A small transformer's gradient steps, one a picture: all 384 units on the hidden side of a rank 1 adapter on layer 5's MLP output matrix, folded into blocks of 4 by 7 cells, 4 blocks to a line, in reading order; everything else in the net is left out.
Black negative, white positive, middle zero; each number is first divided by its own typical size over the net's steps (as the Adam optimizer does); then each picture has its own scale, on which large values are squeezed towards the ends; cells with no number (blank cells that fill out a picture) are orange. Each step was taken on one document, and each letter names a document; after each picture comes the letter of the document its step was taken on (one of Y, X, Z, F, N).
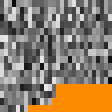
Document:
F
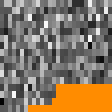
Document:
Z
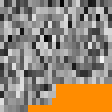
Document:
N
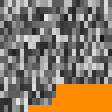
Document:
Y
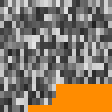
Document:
Y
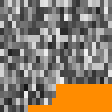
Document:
Y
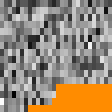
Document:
Z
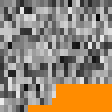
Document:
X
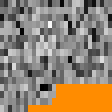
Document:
N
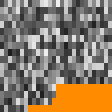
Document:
Y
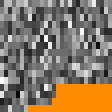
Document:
N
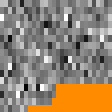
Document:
N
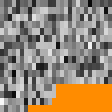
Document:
X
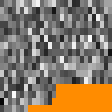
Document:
Z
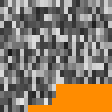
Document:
Y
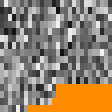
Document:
F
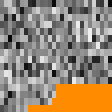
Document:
F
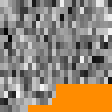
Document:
X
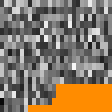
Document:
Z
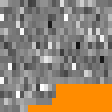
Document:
N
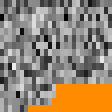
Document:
N
